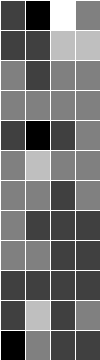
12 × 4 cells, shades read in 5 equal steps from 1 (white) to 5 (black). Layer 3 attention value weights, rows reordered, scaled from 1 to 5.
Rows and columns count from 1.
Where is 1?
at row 1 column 3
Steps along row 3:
up down same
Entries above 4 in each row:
1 0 0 0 1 0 0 0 0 0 0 1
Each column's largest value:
5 5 4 4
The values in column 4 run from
2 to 4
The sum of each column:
43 42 40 39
